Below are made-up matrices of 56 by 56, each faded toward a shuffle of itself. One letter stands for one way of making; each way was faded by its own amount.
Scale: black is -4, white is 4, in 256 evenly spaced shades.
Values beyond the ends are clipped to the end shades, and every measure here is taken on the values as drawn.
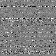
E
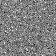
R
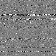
E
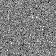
R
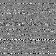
E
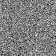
R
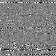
E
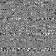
E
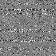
E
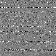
E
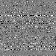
E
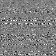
E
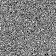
R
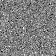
R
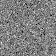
R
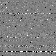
E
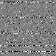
E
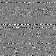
E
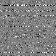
E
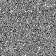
R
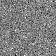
R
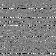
E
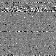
E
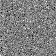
R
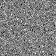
R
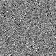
R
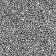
R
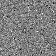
R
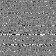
E
